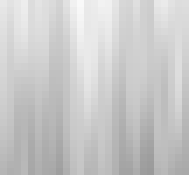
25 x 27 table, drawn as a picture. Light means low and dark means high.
Ninth with the lowest average: top middle. Average level on the scale: 20%. Grain: streaks running down. Slope: up to the bottom.
